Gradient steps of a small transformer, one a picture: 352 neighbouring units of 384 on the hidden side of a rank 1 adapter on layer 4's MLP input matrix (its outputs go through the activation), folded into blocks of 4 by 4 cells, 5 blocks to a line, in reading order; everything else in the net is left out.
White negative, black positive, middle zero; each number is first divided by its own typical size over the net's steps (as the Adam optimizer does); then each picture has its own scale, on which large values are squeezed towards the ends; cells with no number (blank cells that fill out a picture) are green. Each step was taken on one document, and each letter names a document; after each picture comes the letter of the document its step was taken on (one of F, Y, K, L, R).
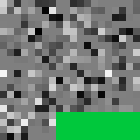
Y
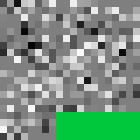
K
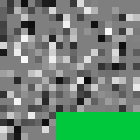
Y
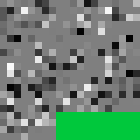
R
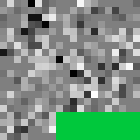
K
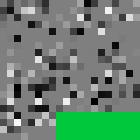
R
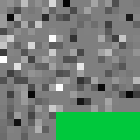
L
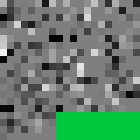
L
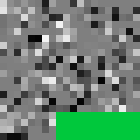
Y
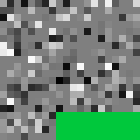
L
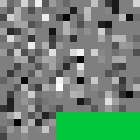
L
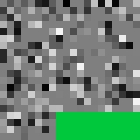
L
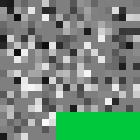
K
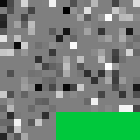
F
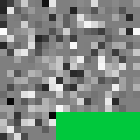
K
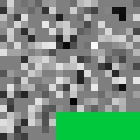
K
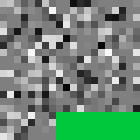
Y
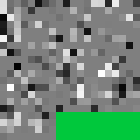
L
